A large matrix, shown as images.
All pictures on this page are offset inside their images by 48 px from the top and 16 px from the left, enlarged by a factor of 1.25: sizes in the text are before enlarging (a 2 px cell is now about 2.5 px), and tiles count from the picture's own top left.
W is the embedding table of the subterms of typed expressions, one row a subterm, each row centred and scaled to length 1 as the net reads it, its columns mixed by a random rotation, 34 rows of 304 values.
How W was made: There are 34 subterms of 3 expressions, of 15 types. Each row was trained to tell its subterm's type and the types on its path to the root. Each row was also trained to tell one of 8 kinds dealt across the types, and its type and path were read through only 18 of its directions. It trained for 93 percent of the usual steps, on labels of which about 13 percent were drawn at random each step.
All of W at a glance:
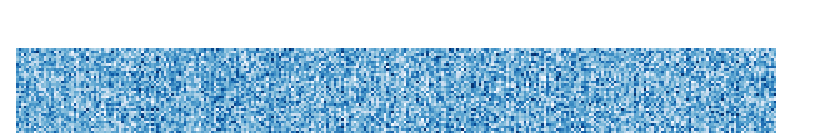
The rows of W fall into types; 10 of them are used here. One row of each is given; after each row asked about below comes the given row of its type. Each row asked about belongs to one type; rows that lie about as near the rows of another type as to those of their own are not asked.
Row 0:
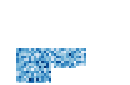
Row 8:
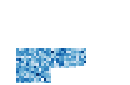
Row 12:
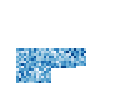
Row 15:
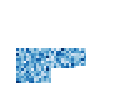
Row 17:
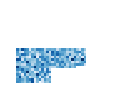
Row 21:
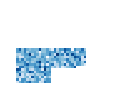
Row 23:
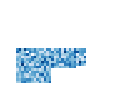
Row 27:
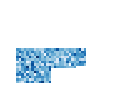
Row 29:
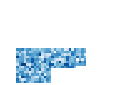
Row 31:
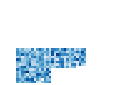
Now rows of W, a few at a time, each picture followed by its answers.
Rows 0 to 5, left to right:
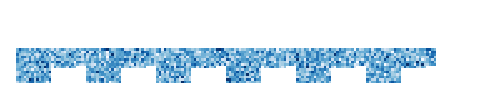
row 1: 17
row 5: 27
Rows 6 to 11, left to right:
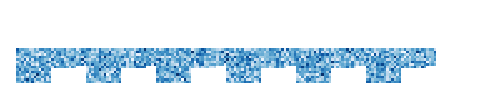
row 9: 0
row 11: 12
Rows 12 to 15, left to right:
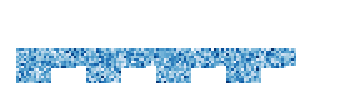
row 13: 0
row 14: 15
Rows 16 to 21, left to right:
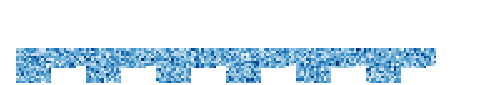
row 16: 23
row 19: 12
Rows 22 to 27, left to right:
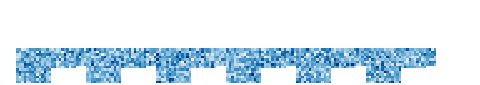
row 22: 21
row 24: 15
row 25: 8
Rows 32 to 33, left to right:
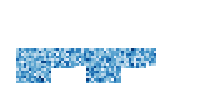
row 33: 31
